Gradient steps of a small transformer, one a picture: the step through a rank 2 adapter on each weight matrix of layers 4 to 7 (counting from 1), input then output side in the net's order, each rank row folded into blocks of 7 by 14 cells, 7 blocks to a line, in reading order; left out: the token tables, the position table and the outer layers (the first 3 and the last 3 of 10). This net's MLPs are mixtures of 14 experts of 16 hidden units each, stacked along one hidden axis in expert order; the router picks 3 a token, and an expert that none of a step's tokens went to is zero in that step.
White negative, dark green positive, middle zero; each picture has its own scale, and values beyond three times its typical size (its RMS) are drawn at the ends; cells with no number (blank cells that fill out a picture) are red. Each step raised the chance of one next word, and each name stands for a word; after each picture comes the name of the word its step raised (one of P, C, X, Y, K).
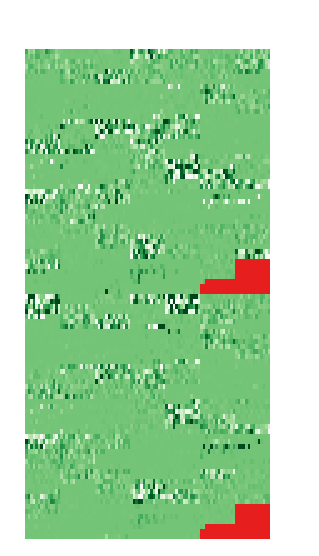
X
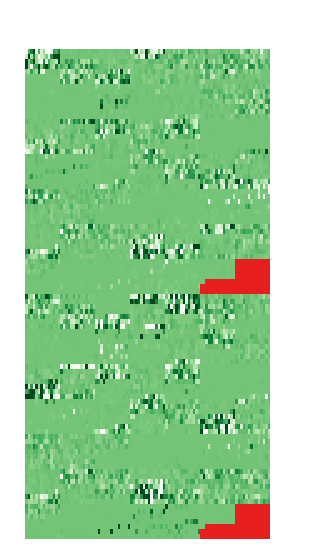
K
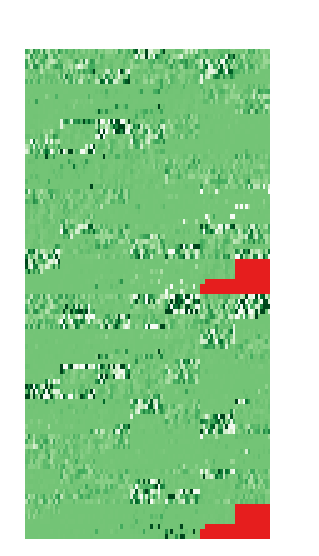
K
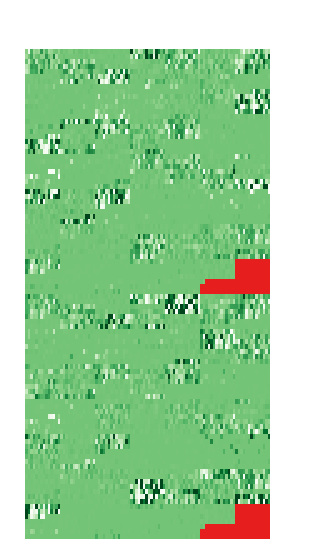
X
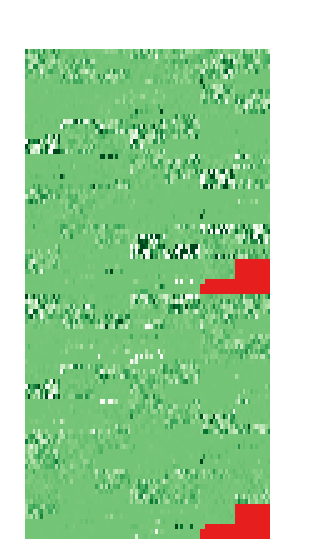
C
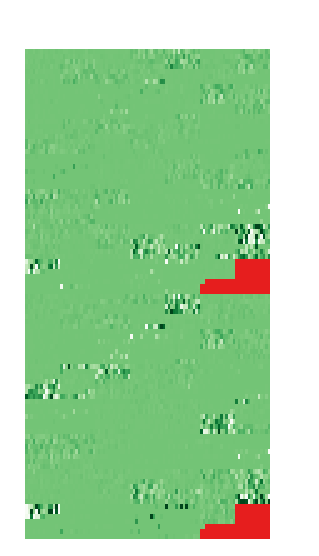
K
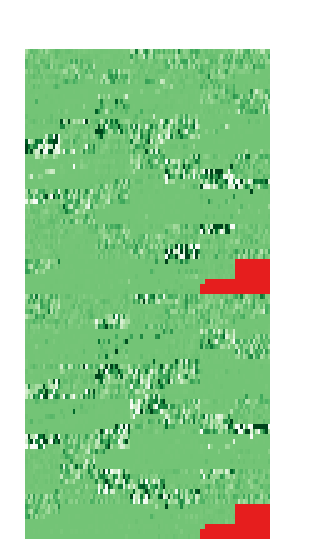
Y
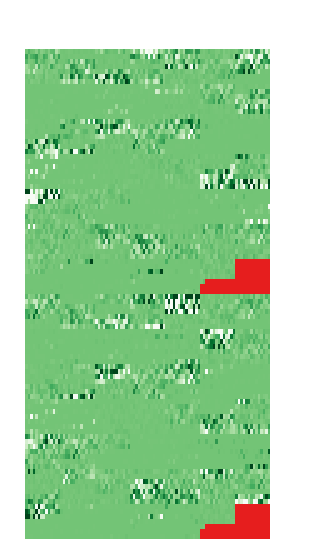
X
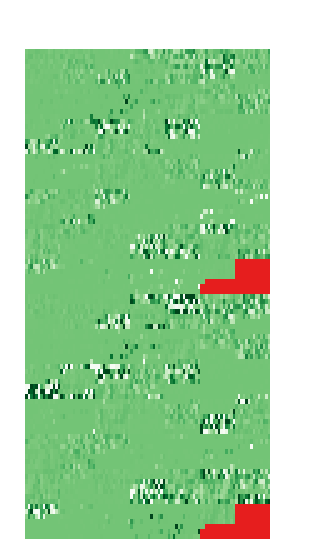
K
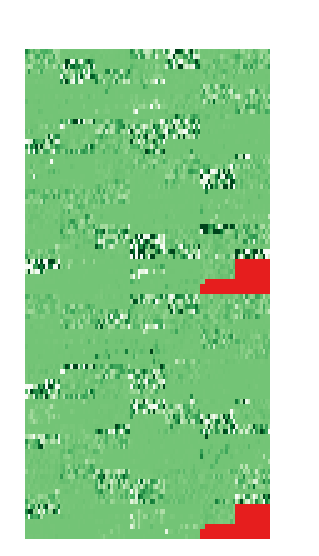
C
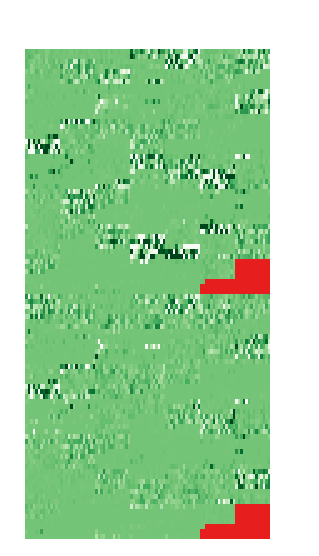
C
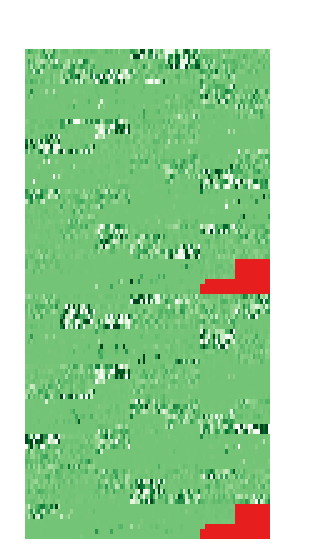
Y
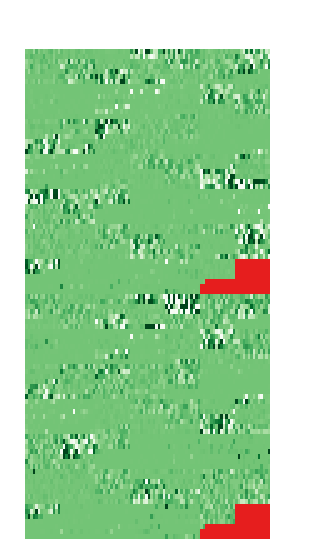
X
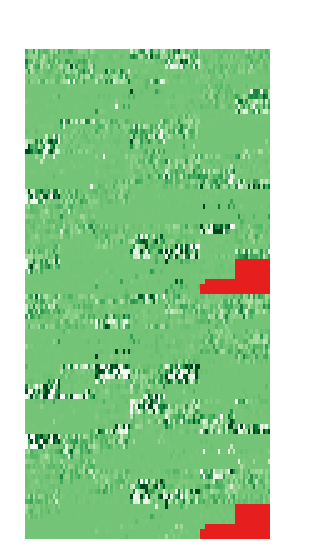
Y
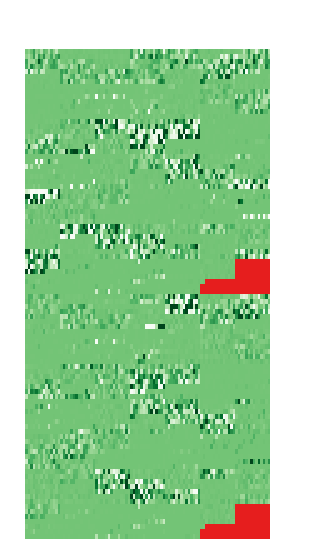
X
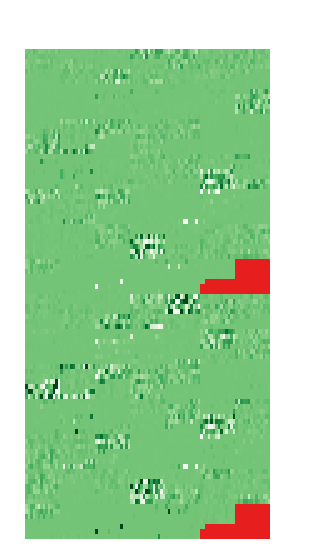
K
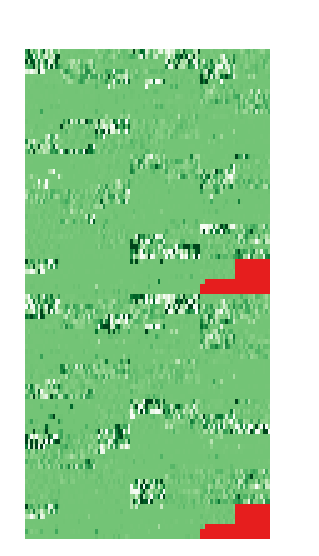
Y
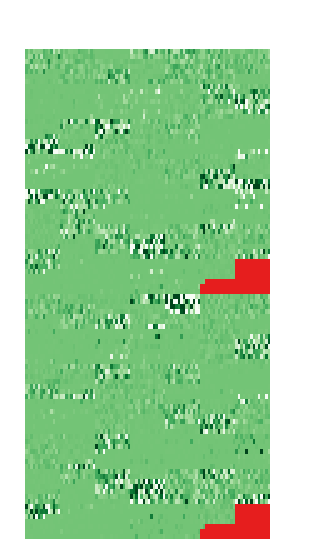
X
